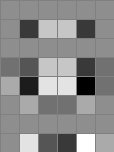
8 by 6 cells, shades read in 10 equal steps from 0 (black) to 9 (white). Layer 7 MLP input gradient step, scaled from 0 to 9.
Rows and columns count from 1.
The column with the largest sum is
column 3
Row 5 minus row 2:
1 -1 1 1 -2 -1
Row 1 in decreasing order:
5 5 5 5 5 5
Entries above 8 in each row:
0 0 0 0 0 0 0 1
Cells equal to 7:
4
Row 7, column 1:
5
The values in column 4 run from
2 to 8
